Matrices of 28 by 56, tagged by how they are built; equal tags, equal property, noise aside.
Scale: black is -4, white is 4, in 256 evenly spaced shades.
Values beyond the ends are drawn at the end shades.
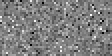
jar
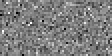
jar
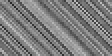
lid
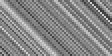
lid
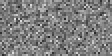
jar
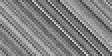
lid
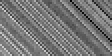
lid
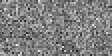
jar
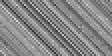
lid
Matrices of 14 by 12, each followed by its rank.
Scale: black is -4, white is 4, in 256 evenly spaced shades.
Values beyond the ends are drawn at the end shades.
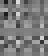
two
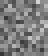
full rank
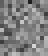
full rank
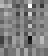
two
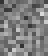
full rank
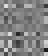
two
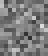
full rank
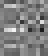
two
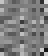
two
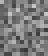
full rank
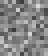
full rank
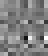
two
